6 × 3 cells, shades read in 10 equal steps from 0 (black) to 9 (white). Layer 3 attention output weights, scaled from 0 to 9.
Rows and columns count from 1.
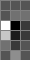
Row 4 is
7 1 2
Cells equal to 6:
0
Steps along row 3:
down up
